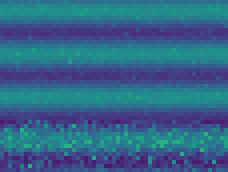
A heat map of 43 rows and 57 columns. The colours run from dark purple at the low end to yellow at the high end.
The top part is calmer, up to a seam about 70% of the way down. Stripes running across repeat 4 times from top to bottom. On average the colour sits 30% of the way up the scale.
